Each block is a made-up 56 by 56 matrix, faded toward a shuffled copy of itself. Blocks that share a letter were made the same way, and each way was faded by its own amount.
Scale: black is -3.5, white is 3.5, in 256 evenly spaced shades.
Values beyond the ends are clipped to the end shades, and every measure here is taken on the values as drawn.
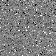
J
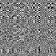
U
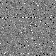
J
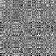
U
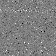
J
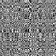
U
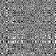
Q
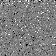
J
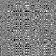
Q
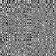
Q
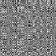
U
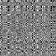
Q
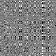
Q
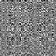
U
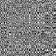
U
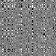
Q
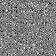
J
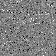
J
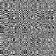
U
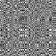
U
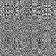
U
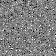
J
